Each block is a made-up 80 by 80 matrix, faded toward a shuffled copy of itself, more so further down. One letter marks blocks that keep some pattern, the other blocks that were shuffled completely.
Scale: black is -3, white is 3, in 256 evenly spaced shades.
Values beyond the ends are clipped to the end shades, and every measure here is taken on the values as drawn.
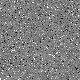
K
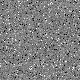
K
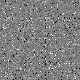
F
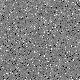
K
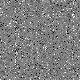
F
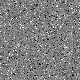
K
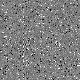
F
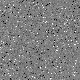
K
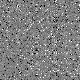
F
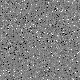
K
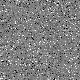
K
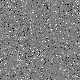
K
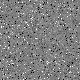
K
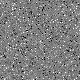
K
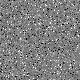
K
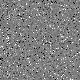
F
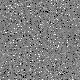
F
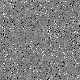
F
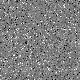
F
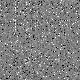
F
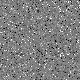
K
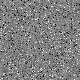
K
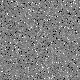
K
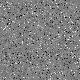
K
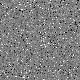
K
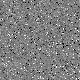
K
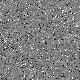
K
